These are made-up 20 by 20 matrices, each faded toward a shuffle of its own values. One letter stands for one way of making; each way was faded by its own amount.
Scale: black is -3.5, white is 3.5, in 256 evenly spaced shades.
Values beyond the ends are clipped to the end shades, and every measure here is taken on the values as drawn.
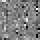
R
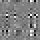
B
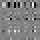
B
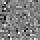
R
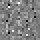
R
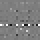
B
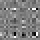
B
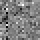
R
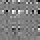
B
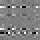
B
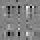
B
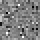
R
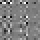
B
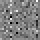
R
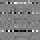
B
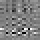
B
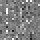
R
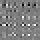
B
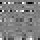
B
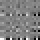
B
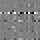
B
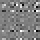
B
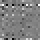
B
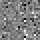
R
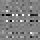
B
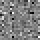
R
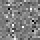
R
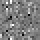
R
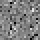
R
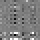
B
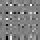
B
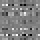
B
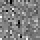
R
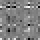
B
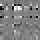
B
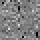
R
